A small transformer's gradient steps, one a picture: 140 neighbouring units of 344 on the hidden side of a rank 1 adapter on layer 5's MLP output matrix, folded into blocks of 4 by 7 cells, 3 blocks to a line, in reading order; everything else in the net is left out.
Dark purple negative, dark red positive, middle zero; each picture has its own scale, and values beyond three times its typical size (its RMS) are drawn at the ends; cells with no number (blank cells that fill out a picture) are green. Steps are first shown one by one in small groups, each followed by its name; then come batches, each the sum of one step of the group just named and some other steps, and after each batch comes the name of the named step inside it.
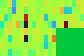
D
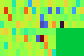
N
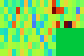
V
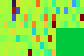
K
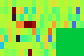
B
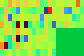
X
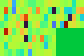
N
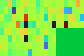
X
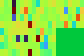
B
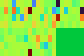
K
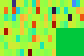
K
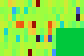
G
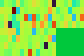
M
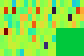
M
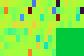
G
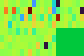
M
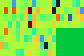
M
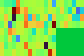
M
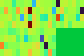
G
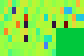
G
